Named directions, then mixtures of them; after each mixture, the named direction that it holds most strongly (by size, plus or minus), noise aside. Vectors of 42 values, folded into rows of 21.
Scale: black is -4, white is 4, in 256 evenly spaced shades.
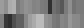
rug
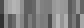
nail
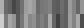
nail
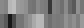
rug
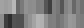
rug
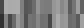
nail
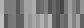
nail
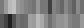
rug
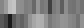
rug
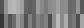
nail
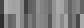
nail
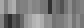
rug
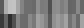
nail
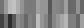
nail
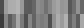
nail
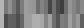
rug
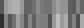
nail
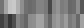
nail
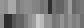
rug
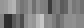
rug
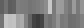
rug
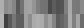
rug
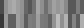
nail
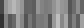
nail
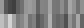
nail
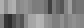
rug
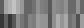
nail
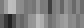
rug
